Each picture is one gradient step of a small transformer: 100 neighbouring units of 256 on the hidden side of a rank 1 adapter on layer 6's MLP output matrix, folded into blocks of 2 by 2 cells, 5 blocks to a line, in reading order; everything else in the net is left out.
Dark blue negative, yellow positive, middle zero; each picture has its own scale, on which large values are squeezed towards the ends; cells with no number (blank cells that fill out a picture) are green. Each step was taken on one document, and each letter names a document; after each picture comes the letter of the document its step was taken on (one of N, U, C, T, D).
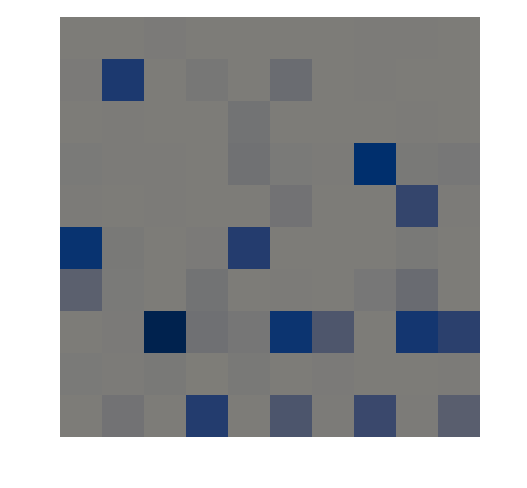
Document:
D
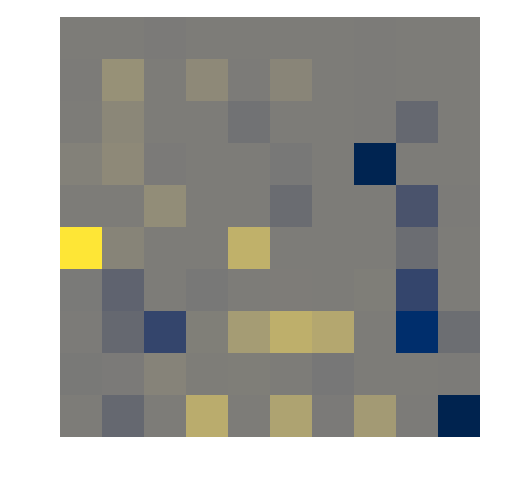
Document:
D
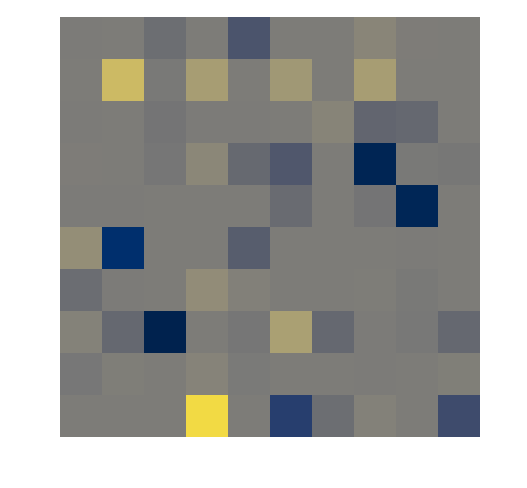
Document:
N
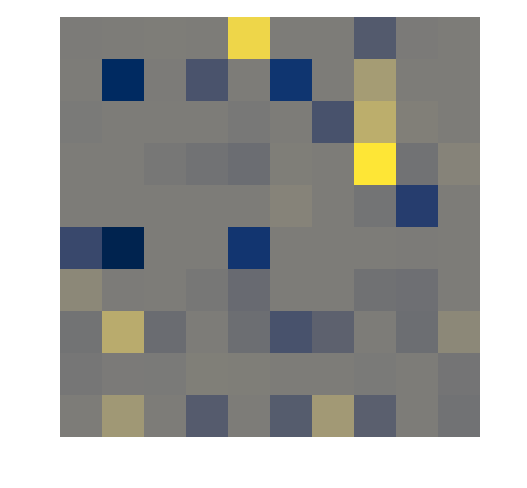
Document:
N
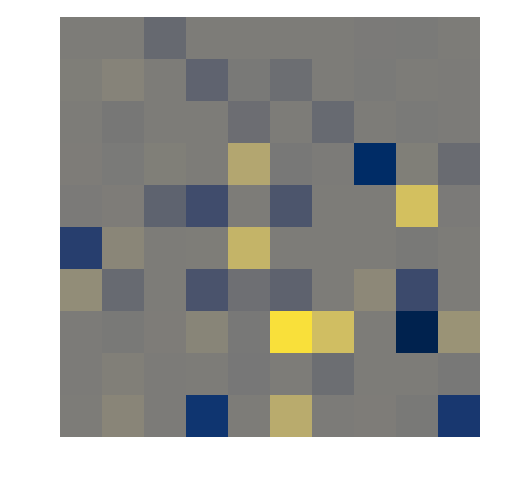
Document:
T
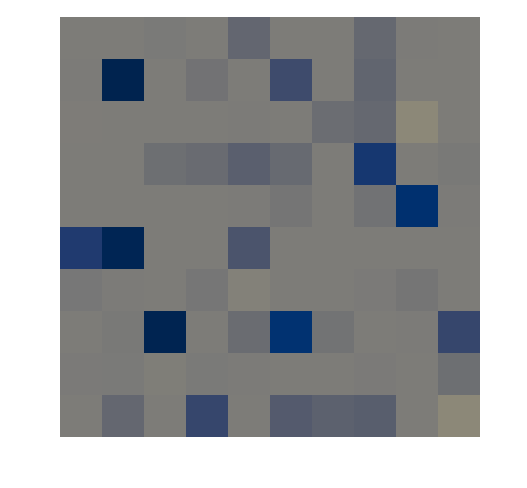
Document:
N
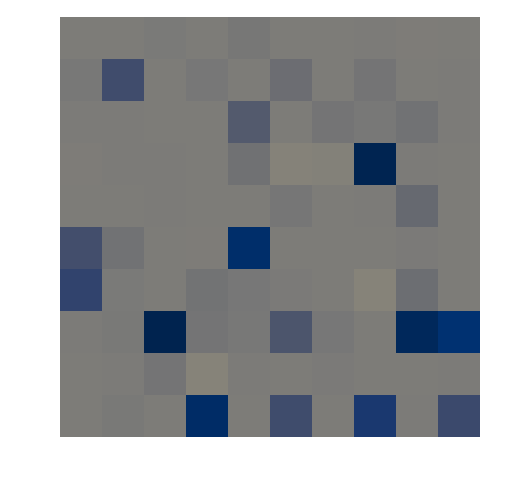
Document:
T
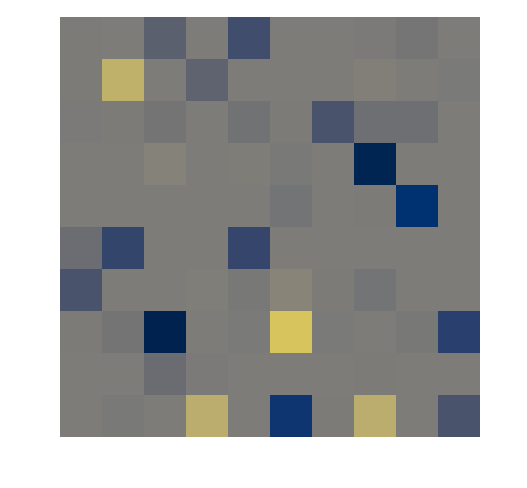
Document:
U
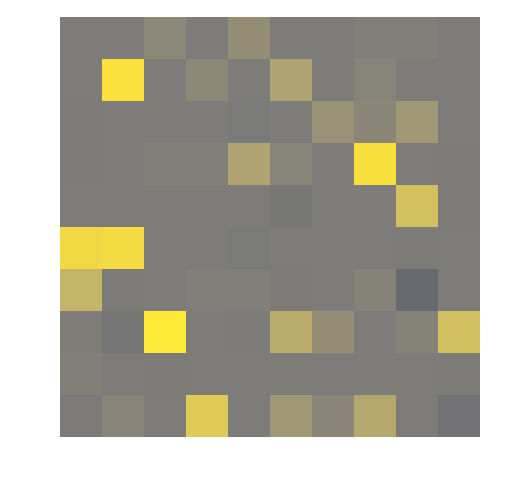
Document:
U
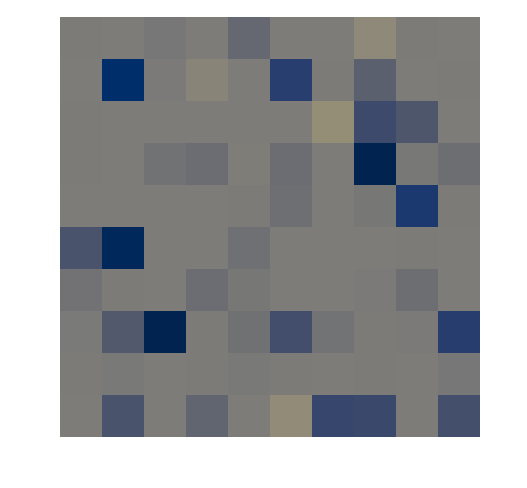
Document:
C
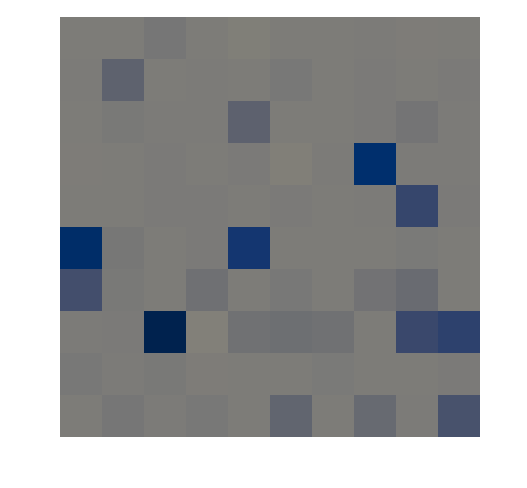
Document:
T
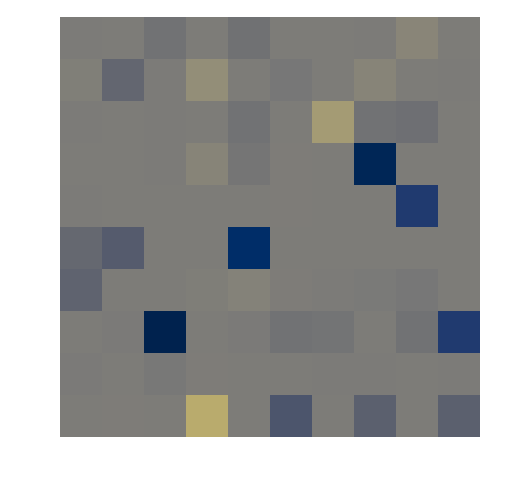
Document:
U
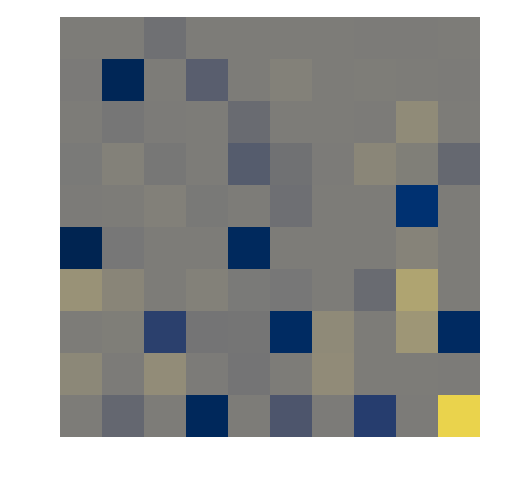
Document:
D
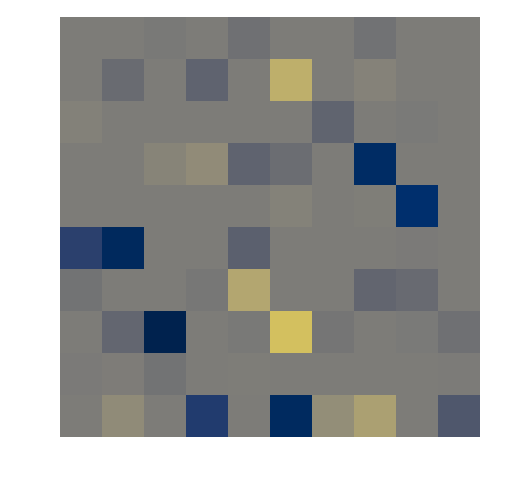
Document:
C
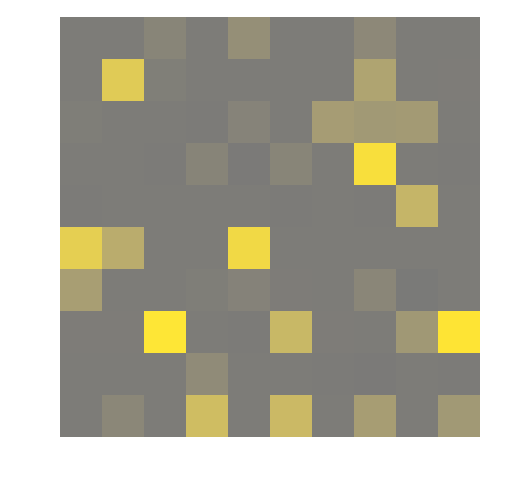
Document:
U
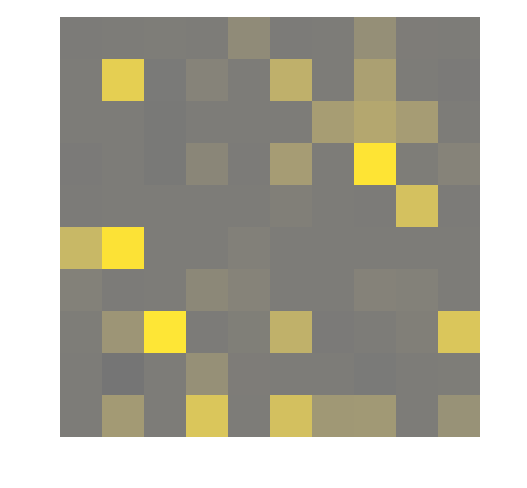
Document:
N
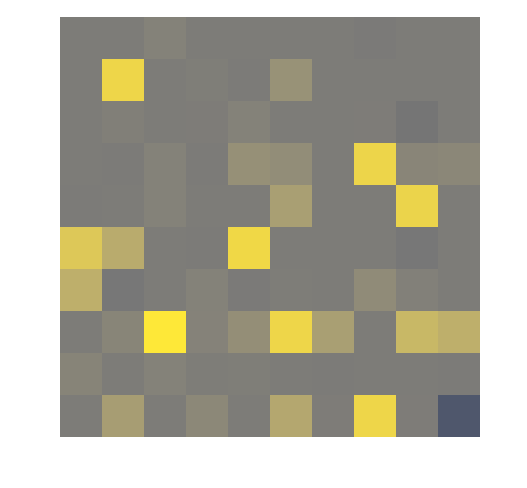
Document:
D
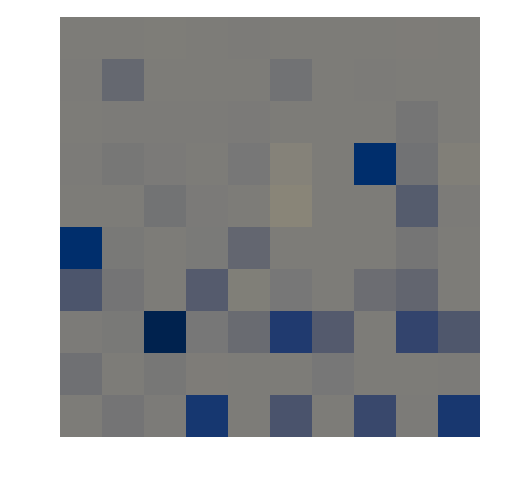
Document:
D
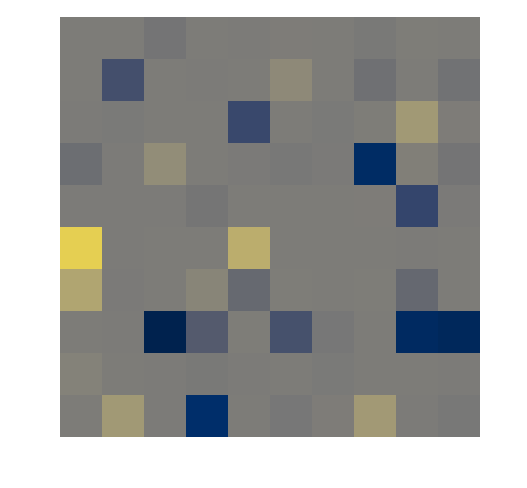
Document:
T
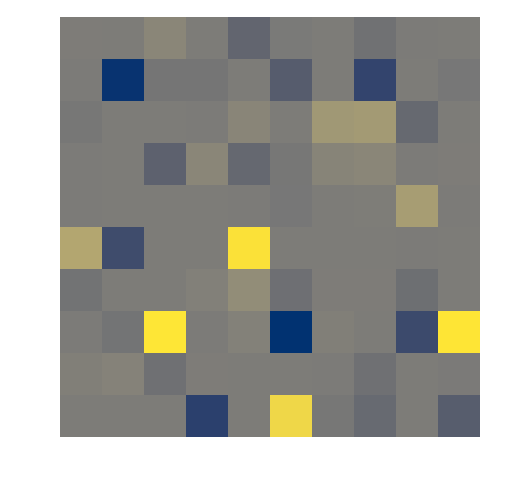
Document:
U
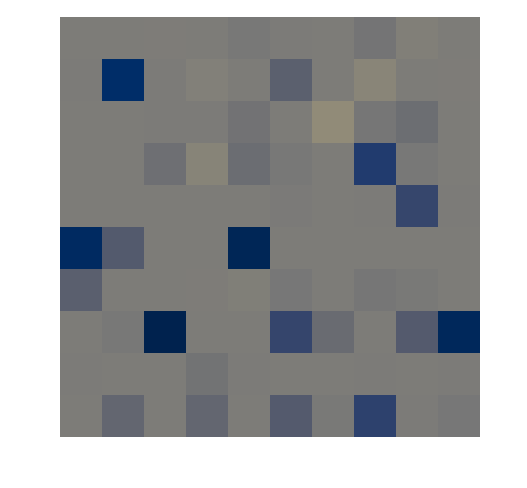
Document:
U
